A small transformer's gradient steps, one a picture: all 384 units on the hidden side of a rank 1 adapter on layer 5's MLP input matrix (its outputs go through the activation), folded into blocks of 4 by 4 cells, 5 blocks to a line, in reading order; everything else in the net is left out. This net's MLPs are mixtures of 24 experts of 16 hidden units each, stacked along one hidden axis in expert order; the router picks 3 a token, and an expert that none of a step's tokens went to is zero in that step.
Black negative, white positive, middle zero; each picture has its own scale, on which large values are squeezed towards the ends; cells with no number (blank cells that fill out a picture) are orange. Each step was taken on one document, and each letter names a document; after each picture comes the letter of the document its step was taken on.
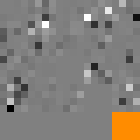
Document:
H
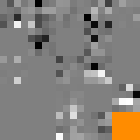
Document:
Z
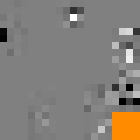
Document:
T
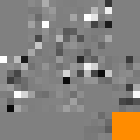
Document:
H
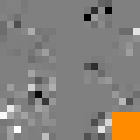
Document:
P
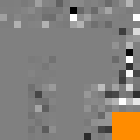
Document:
T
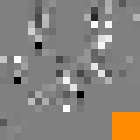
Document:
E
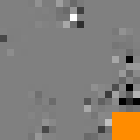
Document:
T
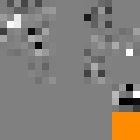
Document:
Z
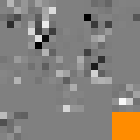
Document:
Z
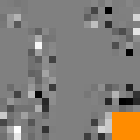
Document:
P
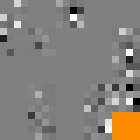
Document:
T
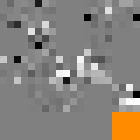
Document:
Z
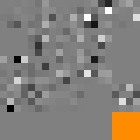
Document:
H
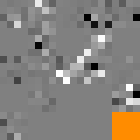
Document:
Z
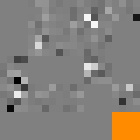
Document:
H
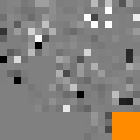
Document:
H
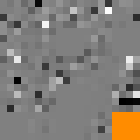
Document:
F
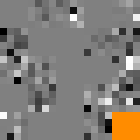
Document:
F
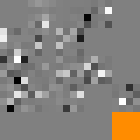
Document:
H
